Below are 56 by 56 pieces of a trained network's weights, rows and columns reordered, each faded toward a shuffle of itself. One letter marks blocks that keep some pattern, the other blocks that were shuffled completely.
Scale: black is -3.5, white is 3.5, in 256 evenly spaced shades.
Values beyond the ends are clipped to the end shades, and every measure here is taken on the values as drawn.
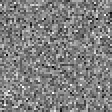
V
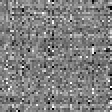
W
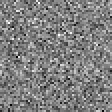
V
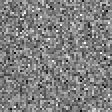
V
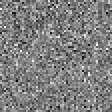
W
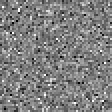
V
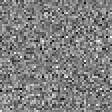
W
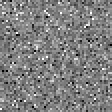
V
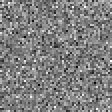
V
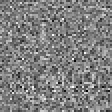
W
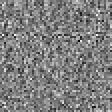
W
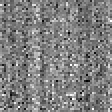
W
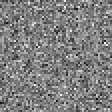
V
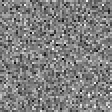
V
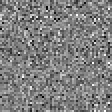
W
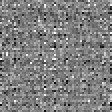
W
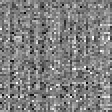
W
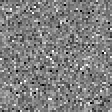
V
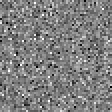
V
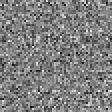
W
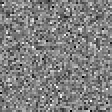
V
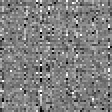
W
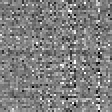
W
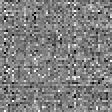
W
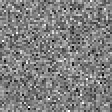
V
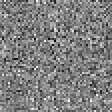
W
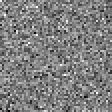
V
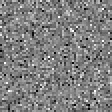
V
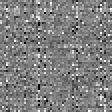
W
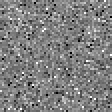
V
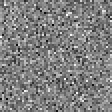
V
